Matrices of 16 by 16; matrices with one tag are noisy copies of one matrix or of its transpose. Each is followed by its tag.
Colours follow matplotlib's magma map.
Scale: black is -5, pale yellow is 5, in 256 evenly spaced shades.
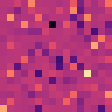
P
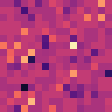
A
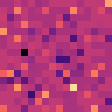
P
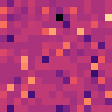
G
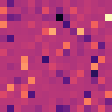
G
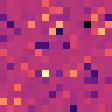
A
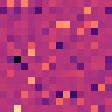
G
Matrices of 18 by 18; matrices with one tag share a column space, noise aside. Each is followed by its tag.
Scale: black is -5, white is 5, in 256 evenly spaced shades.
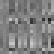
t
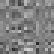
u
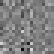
u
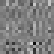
u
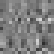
t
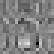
t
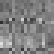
t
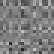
u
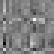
t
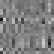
t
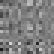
u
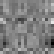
t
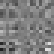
u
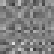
u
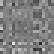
u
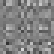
u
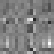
t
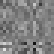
u
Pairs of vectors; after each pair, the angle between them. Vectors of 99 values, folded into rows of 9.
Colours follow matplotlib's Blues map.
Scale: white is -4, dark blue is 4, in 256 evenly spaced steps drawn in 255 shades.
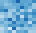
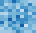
partly aligned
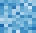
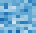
partly opposed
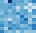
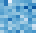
nearly opposite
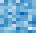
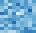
orthogonal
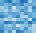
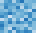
partly aligned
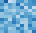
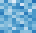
partly aligned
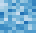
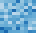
partly aligned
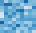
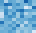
nearly parallel
